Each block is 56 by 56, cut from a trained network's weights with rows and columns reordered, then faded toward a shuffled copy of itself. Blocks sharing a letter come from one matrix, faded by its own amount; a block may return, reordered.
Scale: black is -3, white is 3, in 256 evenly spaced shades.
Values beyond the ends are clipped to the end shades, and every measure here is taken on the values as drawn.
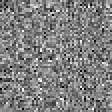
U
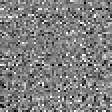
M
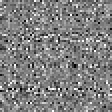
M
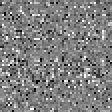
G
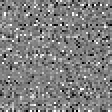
G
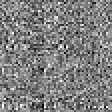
U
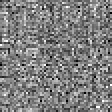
U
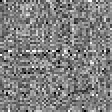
U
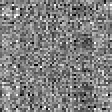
U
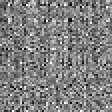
U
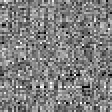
U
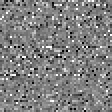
G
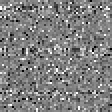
G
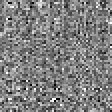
U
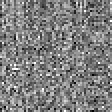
U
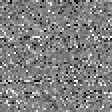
G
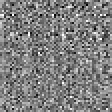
U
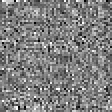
U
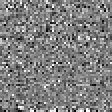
M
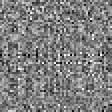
U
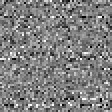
M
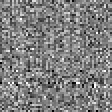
U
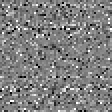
G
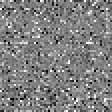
G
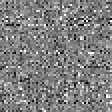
M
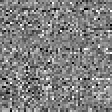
M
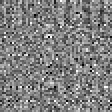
U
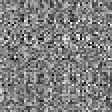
U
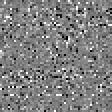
G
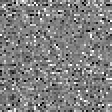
G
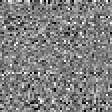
M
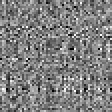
U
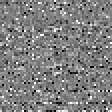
G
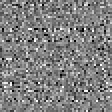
M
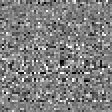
M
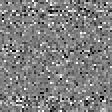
G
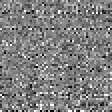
M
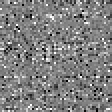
G
